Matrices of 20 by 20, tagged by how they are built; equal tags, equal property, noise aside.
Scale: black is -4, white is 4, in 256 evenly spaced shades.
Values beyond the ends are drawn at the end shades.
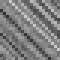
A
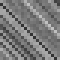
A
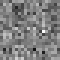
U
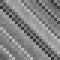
A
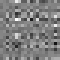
U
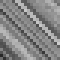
A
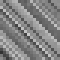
A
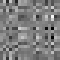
U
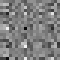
U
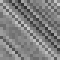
A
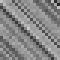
A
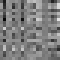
U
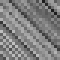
A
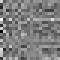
U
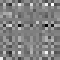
U
